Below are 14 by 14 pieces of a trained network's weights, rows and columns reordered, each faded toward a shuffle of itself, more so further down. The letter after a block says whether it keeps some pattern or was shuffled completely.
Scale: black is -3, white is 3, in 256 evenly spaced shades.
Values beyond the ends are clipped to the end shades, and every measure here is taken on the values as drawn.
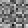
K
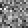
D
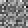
K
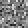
D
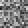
K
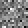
K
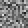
D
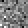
D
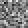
D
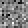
D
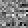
K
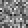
K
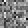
K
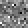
D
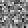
D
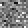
D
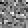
D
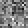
K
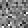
D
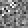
D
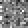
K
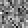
D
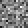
D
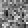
D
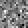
D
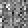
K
